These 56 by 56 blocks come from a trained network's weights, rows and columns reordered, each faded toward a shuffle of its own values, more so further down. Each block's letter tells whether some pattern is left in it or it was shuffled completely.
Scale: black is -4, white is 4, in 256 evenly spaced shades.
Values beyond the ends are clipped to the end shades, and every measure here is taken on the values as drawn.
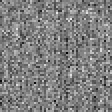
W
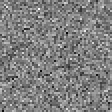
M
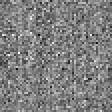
W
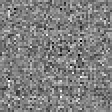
W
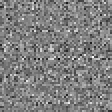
W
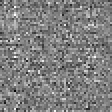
W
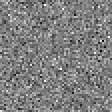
M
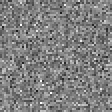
M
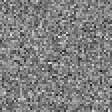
M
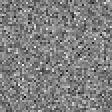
M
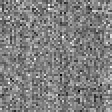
W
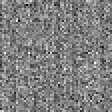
W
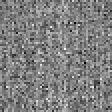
W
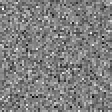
M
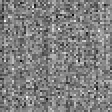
W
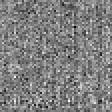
W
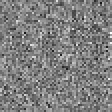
W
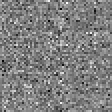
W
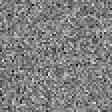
M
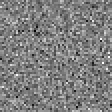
M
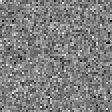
M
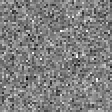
M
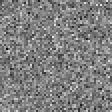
M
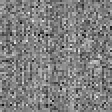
W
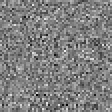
W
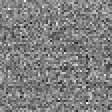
W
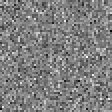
M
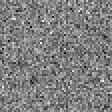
M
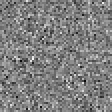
M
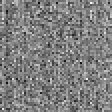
W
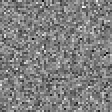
M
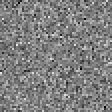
M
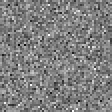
M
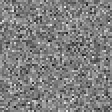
M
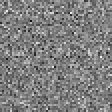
W
